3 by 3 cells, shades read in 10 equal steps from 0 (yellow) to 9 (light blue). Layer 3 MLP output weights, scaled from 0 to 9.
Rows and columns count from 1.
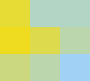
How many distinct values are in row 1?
2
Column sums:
5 15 22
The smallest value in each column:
0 2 6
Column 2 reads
7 2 6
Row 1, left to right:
1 7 7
